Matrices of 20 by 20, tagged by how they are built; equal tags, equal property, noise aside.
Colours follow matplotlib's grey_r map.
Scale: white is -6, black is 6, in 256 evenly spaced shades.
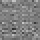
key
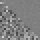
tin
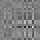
key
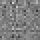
key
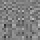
key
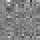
key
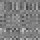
key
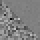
tin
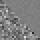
tin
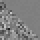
tin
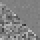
tin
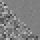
tin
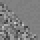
tin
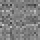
key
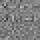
key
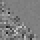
tin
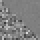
tin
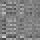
key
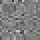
key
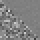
tin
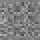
key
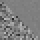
tin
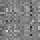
key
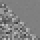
tin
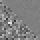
tin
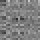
key
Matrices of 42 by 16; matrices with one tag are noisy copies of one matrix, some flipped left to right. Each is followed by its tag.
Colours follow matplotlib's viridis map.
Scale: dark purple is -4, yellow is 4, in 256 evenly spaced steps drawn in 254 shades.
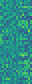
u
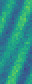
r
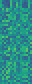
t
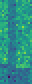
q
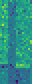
q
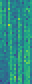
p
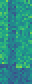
q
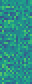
u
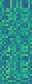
t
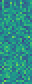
t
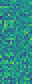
u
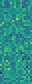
t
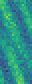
r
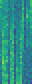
p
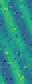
r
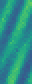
r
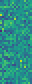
u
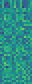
t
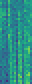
p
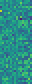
u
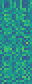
t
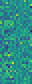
u
